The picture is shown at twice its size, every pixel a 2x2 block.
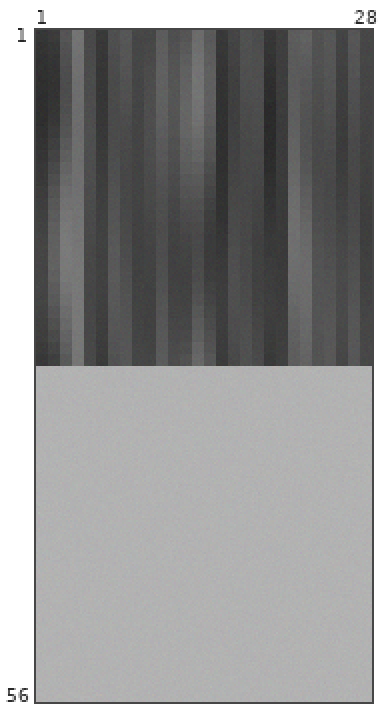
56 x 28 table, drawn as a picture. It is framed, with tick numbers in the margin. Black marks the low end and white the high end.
The table splits into 2 rows of 1 panel. Panel 1,1: low, streaked downward. Panel 2,1: high, flat.
